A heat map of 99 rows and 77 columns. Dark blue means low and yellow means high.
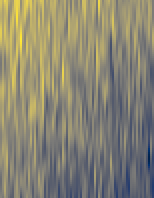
The ninth with the highest average is the top left. The field climbs toward the top left. The bottom right is the ninth with the lowest average. The grain runs up and down.
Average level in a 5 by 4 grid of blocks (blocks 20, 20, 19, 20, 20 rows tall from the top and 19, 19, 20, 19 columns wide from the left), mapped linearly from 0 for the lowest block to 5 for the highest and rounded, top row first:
5 4 4 3
4 4 3 2
4 3 2 1
3 2 2 1
2 1 1 0
